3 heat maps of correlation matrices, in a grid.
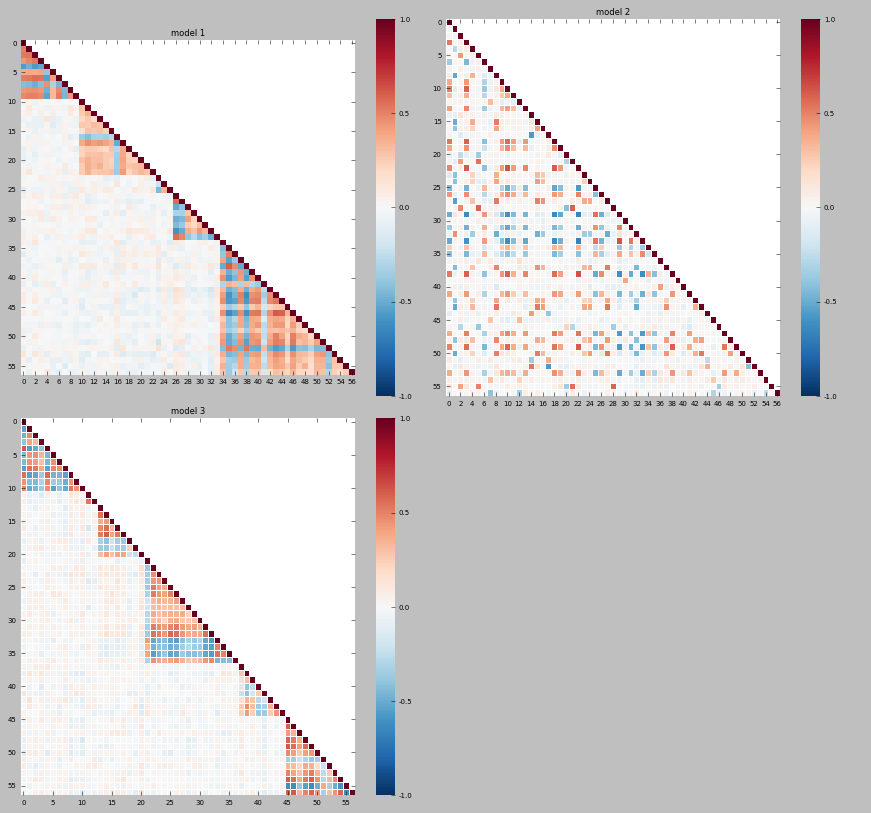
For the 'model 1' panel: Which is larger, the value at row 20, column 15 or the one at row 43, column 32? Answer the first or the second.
the first
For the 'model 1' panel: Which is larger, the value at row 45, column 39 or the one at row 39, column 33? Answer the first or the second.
the first
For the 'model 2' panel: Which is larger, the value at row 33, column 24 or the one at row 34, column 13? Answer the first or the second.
the second
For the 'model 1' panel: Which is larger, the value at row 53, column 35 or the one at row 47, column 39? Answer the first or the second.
the second
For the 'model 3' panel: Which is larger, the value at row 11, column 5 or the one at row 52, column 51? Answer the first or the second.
the first
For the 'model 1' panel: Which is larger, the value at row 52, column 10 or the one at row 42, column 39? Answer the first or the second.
the second
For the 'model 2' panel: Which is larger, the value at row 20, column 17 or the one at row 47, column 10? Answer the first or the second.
the second
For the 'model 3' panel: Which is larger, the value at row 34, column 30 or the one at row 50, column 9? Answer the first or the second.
the second
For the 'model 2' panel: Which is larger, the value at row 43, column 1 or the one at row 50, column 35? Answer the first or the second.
the second
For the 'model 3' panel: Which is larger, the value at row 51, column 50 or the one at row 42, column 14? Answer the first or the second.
the second
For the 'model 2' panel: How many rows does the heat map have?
57
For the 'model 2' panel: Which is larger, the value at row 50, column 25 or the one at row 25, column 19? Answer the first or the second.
the first
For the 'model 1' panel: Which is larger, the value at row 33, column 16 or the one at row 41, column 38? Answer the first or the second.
the second
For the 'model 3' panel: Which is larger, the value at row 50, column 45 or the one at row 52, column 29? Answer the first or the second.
the first
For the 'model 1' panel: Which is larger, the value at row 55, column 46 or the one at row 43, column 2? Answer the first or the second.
the first
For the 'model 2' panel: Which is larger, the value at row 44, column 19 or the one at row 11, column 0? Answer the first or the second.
the second
